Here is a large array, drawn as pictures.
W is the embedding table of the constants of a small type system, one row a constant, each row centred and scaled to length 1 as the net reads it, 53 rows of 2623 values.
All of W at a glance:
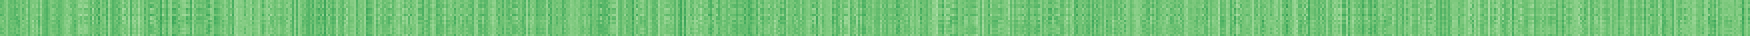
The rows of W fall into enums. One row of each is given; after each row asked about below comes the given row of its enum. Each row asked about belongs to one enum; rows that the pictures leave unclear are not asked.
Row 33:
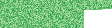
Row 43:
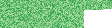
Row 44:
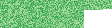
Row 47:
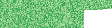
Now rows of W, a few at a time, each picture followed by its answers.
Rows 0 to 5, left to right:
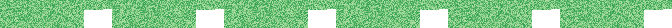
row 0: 43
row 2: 44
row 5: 43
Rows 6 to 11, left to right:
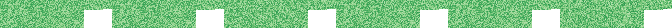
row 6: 44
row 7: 44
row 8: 33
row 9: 44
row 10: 44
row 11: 47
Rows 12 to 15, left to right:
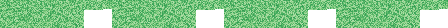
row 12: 43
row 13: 43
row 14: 43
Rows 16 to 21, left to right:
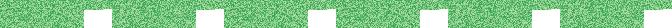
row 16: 43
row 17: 44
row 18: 43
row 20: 44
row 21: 44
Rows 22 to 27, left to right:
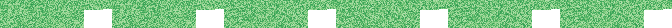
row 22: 44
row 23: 44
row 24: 43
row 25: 33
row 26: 43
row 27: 43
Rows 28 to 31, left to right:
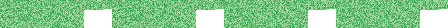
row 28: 43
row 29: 43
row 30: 33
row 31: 33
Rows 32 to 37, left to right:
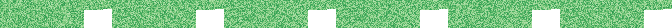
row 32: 47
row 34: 43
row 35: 43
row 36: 44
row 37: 33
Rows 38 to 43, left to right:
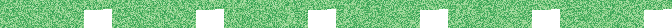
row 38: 33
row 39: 33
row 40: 47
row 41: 44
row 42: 44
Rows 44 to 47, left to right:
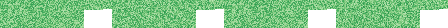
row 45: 33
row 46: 44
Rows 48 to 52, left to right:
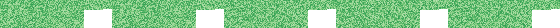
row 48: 44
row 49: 44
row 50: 43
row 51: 33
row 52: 43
